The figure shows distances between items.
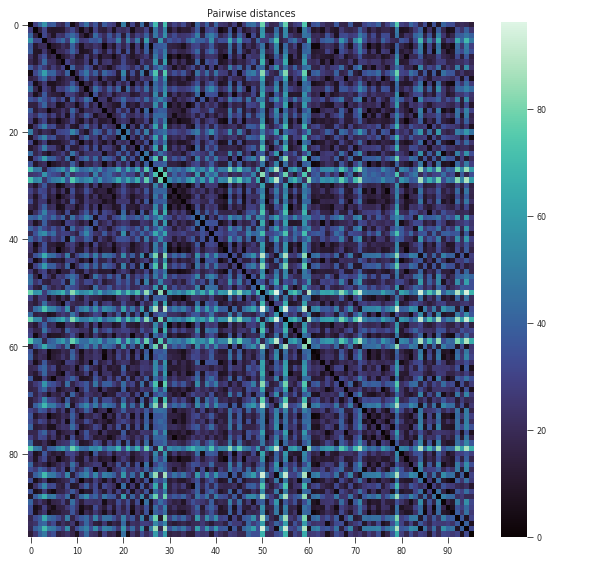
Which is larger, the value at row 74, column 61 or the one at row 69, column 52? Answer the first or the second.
the second
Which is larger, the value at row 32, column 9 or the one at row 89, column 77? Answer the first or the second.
the first
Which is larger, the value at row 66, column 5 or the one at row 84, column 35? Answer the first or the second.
the second
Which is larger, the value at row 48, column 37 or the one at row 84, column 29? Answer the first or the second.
the second
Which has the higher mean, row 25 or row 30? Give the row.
25
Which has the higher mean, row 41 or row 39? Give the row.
39
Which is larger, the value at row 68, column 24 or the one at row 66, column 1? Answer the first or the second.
the first
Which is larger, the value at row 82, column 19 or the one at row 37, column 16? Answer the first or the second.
the first
